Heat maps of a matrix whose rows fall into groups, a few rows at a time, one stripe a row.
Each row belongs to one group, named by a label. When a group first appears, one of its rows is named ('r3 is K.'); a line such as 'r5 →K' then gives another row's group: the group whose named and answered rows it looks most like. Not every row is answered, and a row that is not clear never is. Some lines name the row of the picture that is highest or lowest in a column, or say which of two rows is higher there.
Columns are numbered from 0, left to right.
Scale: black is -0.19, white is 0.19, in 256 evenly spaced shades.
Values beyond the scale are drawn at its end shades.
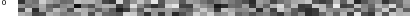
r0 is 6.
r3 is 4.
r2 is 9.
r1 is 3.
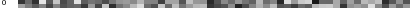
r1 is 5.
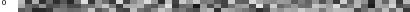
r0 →4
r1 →3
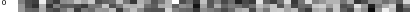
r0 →6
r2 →3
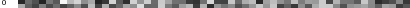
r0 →9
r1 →5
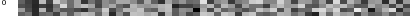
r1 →9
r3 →9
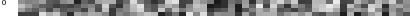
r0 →3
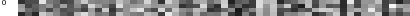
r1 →6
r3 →6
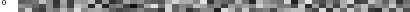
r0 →6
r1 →4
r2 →9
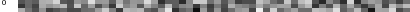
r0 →6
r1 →6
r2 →3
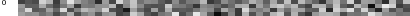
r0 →6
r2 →9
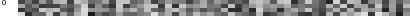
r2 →6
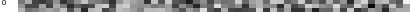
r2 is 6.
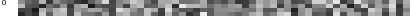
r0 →5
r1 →4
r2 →6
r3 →6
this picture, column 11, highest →2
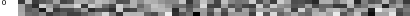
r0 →9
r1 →6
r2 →4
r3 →3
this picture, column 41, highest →1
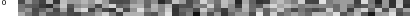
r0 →9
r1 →9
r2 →4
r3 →3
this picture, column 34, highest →3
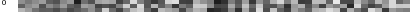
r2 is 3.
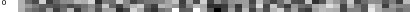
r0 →6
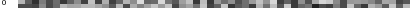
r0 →5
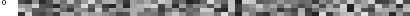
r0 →9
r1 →4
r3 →9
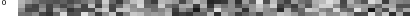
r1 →5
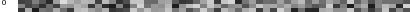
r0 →9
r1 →4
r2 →9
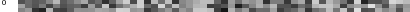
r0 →4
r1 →5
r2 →4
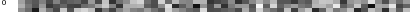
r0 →5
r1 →3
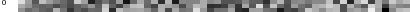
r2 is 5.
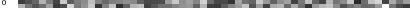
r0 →6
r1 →3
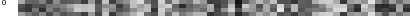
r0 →5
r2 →9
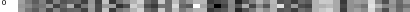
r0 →5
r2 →5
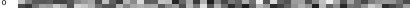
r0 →3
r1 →6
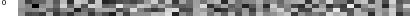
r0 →4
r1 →6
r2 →3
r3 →4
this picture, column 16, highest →2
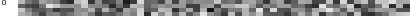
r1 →9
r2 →3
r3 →4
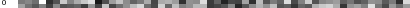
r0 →6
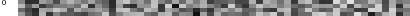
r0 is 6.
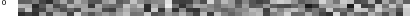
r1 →4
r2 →4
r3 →6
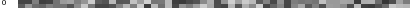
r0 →9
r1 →4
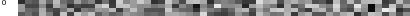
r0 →6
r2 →3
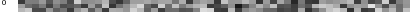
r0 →9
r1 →5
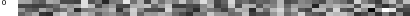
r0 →4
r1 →9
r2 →3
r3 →9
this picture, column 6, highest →3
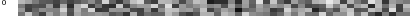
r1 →4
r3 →9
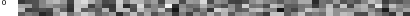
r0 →6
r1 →4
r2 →5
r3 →9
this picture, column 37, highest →3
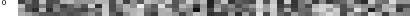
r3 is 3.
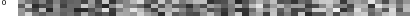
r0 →5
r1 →4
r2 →5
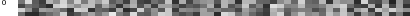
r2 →4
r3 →9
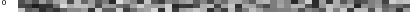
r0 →6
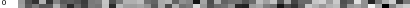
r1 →5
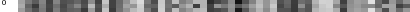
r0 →5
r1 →5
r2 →5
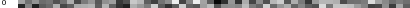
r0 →3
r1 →9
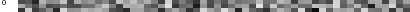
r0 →6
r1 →3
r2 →9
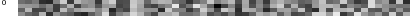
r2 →9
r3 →5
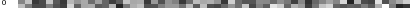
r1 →3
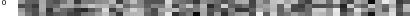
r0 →3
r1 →6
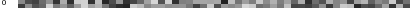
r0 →4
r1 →9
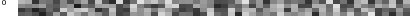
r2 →9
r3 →9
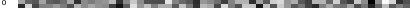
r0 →3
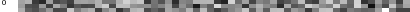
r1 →5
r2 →3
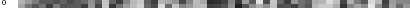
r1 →5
